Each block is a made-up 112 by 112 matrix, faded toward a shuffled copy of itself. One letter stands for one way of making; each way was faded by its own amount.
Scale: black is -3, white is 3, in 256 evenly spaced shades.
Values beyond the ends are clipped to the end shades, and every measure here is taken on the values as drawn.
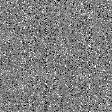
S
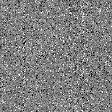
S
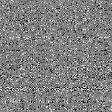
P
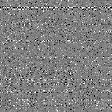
P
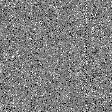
S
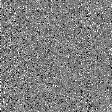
S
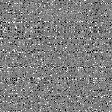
P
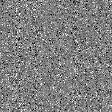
S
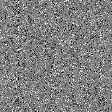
S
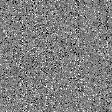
S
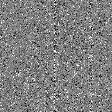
S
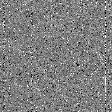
S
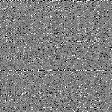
P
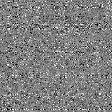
P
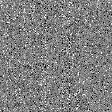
S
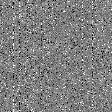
S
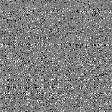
P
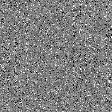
S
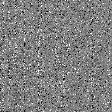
S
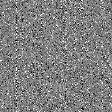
S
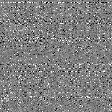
P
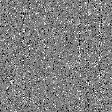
S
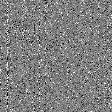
S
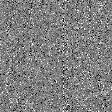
S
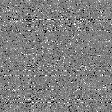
P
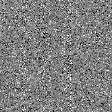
S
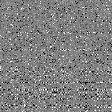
P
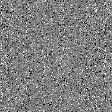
S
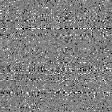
P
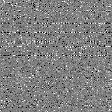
P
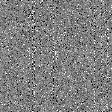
S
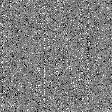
S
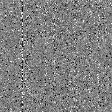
S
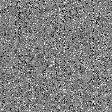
S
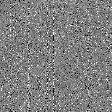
S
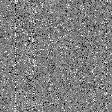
S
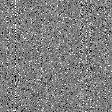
S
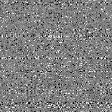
P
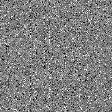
S
